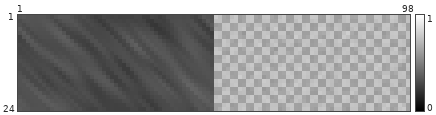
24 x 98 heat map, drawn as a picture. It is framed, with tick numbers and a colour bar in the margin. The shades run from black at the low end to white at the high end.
It is made of 1 by 2 panels. Panel 1,1: low, slanting down to the right, faint in contrast. Panel 1,2: high, checkered.
